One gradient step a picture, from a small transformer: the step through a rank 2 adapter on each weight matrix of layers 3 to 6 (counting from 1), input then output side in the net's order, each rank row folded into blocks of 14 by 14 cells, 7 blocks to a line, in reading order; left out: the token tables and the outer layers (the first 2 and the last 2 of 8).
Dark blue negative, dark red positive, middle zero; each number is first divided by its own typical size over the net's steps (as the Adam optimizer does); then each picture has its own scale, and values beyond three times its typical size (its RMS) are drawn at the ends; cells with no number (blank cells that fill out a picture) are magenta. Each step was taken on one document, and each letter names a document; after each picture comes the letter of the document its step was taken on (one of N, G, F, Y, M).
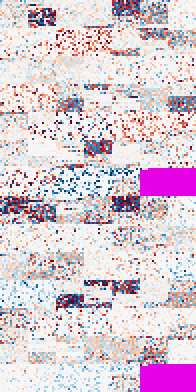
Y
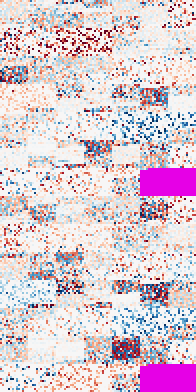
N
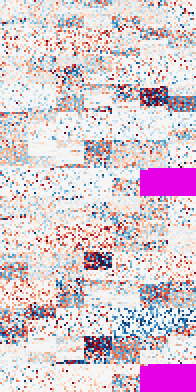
N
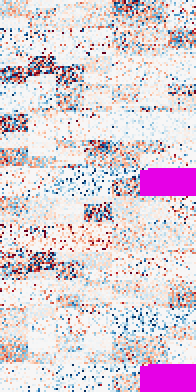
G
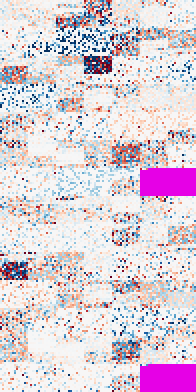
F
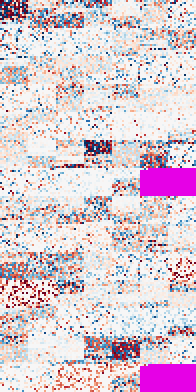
N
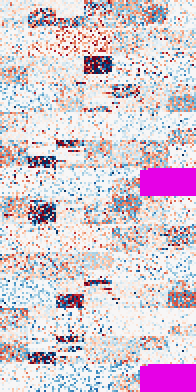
Y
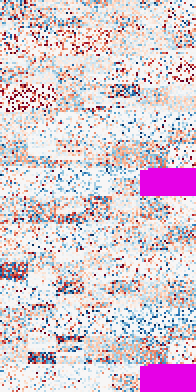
N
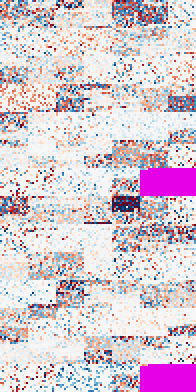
N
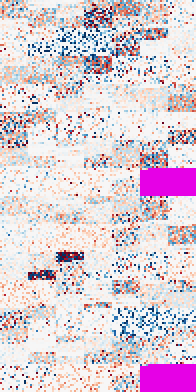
F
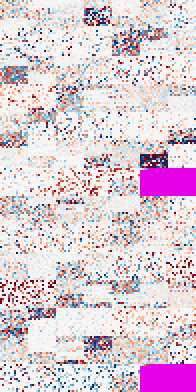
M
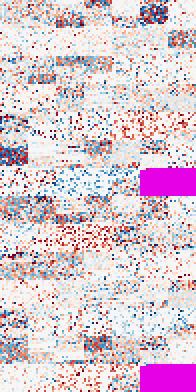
Y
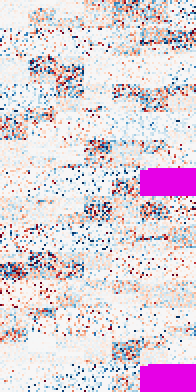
G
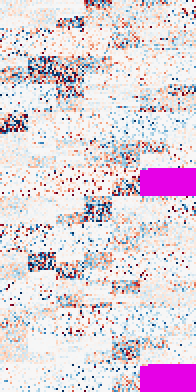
G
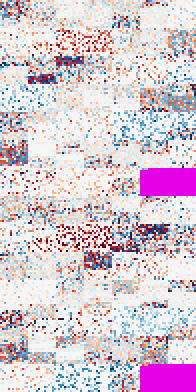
Y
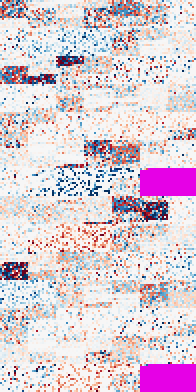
F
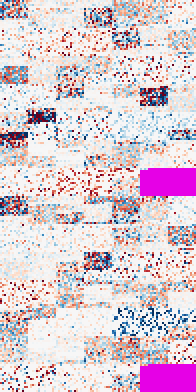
M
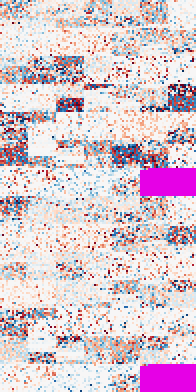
Y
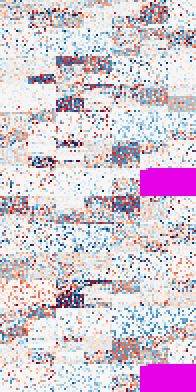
N
